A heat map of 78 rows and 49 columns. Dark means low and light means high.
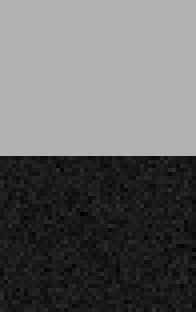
It is made of 2 by 1 panels. Panel 1,1: high, flat. Panel 2,1: very low, fine-grained, faint in contrast.
